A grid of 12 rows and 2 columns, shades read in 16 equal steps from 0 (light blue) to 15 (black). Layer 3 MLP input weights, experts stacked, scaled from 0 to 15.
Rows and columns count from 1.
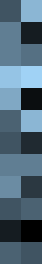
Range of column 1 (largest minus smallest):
12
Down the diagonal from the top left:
9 13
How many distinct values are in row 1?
2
